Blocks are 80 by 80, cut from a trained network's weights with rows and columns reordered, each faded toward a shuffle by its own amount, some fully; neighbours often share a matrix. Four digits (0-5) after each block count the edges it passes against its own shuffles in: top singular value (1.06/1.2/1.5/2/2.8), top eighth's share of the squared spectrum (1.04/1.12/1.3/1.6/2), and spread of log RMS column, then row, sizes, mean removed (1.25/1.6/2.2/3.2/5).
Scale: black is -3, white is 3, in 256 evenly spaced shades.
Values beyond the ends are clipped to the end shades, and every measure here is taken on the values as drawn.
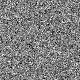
0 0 0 0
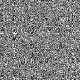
3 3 2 1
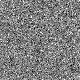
1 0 0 0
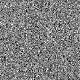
3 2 1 1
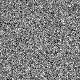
1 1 0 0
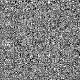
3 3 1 2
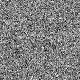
2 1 0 0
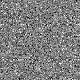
3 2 0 1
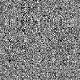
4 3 2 2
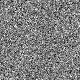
0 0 0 0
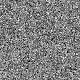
1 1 0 0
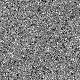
0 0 0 0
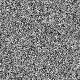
1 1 0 0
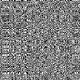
4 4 2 3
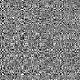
4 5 3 3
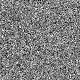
0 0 0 0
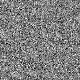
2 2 0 1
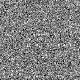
3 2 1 1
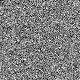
2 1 0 0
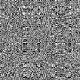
4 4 2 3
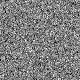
1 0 0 0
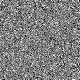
3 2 0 1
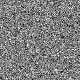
2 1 0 0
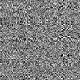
4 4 2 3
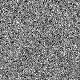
0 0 0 0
